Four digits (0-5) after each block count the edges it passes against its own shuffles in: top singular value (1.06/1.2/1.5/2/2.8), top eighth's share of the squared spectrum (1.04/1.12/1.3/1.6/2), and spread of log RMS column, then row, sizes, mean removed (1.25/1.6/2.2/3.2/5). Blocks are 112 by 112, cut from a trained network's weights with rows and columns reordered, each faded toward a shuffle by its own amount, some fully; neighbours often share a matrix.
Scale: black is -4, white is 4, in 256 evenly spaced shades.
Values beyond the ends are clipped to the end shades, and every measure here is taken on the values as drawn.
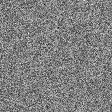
0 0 0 0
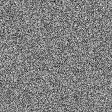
0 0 0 0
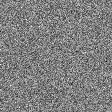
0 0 0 0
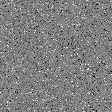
0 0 0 0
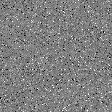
3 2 0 1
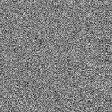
4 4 1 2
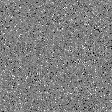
2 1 1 0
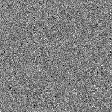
3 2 1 0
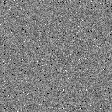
2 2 1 1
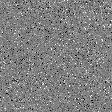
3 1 0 1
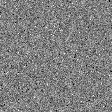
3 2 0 0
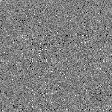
3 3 2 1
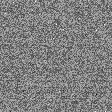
1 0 0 0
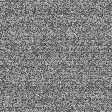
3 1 0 0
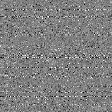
4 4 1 3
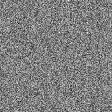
3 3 1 1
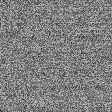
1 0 0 0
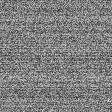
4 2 0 0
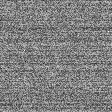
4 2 0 0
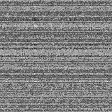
5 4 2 3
